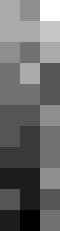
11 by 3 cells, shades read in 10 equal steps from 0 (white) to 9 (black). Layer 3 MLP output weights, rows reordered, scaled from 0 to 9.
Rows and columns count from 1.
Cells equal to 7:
3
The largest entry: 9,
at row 11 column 2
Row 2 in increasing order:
2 3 3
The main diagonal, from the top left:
3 3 3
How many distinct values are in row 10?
2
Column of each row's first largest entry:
2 1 2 3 3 1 2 1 1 2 2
